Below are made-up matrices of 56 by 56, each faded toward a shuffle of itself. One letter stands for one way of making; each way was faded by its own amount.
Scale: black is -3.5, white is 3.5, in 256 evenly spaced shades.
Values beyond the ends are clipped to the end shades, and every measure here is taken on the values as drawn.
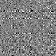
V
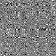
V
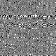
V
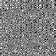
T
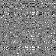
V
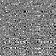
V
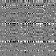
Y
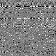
V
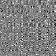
T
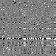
Y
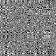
V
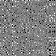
T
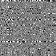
V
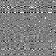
Y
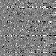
V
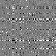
Y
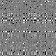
Y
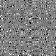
T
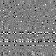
Y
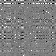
Y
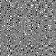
T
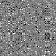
T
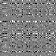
Y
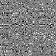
T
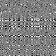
Y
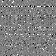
V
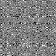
V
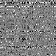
V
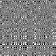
Y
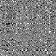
V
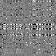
Y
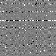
Y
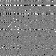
Y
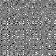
T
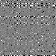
Y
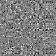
T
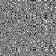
T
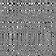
Y
